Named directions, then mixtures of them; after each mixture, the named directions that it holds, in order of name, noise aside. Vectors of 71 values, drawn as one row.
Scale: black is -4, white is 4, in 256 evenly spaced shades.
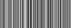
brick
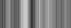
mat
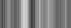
mat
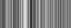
brick, mat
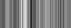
brick, mat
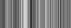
brick, mat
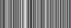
brick, mat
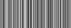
brick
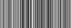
brick, mat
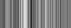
brick, mat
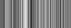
brick, mat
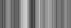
mat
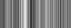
brick, mat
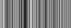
brick, mat
